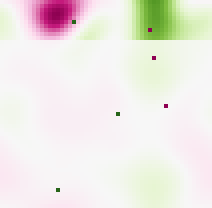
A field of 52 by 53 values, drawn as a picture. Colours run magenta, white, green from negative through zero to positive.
The top left is the ninth with the lowest average. On average the colour sits 50% of the way up the scale. Six lone cells stand out: three far higher and three far lower than their neighbours. The halves do not mirror each other. The bottom part is calmer, past a seam about 20% of the way down. The top right is the ninth with the highest average.
